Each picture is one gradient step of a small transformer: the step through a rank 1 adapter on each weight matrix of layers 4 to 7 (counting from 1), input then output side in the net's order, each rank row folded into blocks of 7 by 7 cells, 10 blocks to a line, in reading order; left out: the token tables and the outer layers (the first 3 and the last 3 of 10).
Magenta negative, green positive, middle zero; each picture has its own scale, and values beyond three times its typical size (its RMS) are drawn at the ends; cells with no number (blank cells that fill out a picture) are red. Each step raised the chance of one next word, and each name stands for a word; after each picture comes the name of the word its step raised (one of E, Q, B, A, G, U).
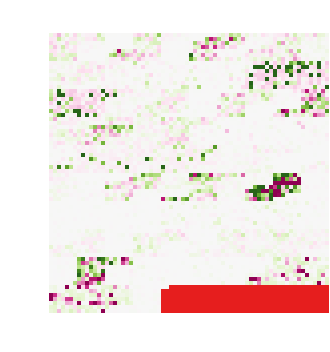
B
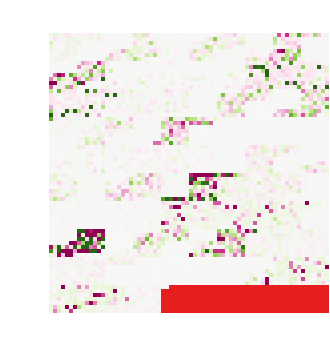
B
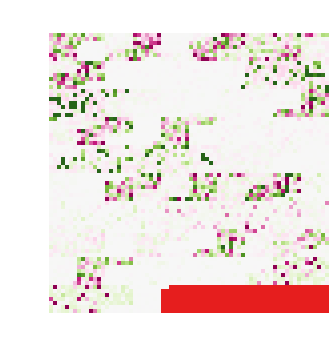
B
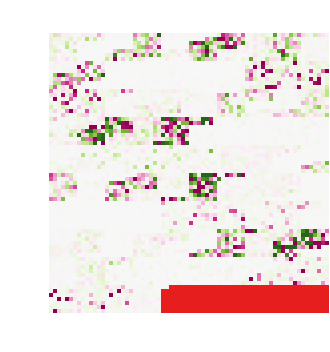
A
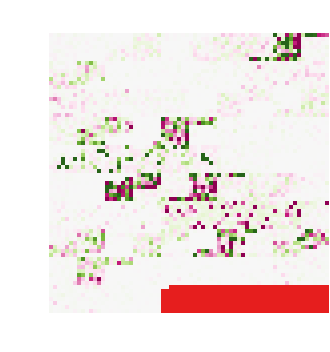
A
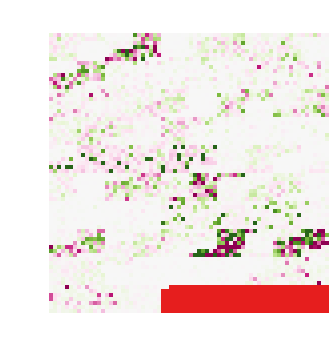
A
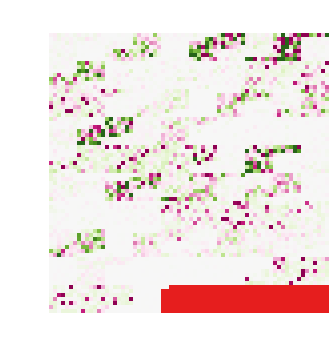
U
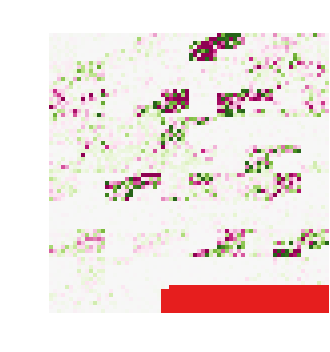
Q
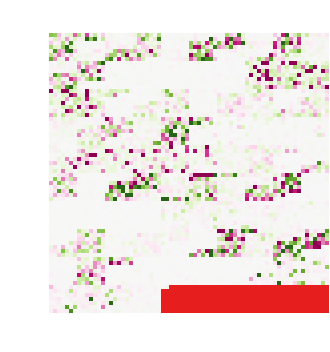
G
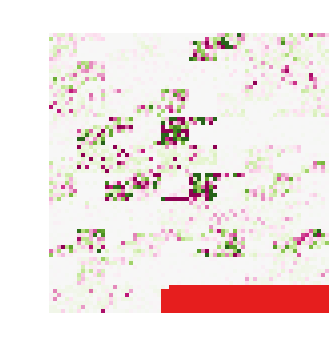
Q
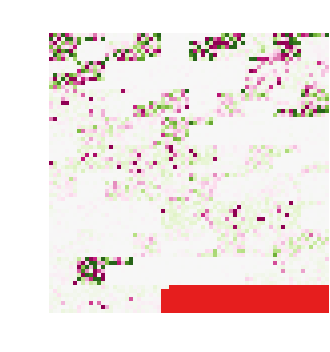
U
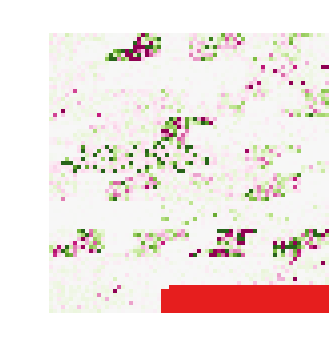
A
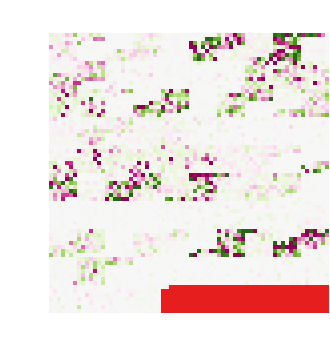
G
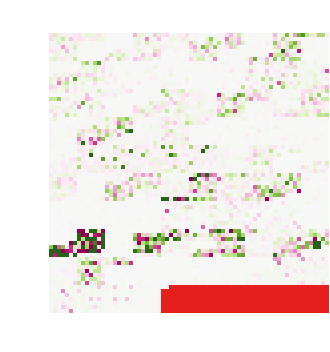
A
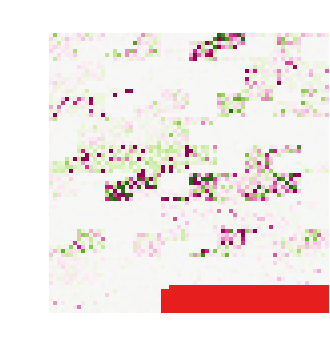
Q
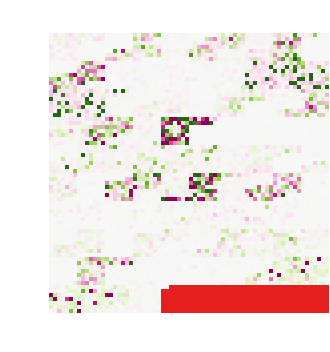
B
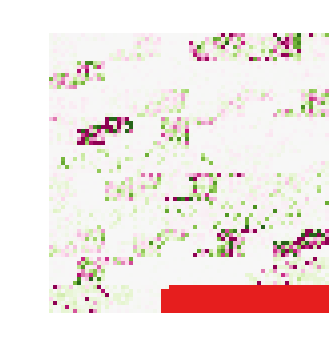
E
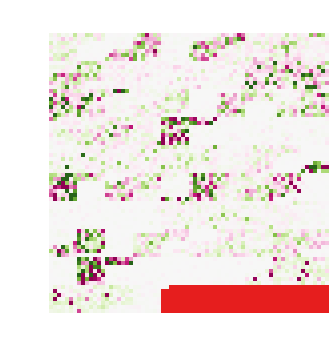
B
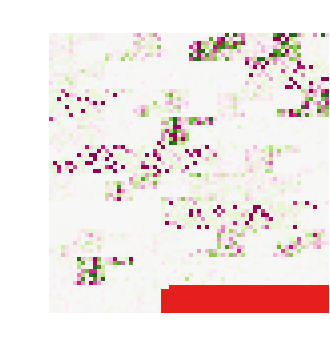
U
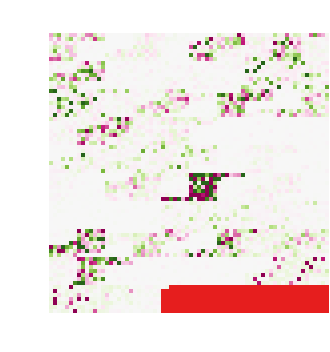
E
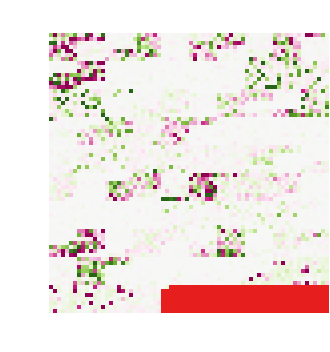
B
